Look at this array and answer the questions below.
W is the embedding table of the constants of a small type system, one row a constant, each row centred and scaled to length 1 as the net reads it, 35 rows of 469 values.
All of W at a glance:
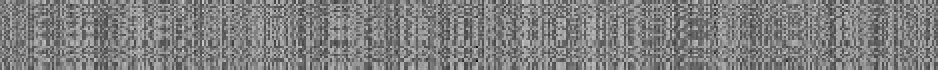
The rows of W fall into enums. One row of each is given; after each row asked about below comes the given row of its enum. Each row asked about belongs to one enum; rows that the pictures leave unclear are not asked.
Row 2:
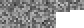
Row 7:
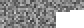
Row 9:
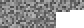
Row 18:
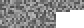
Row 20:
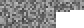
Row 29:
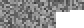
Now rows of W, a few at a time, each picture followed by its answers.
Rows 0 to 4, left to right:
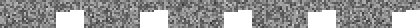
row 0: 20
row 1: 20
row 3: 29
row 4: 7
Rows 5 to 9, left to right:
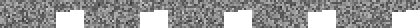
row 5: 20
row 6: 2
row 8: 29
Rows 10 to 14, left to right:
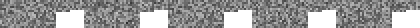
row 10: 18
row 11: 2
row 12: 18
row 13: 7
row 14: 20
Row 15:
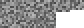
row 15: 9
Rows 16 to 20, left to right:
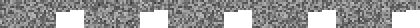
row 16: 18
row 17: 2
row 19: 9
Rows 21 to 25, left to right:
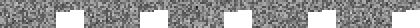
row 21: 20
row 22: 20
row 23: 29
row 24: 9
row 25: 7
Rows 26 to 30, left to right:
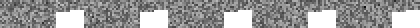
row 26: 2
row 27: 20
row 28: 9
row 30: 29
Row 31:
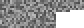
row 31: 18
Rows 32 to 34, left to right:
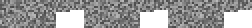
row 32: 18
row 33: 9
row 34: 9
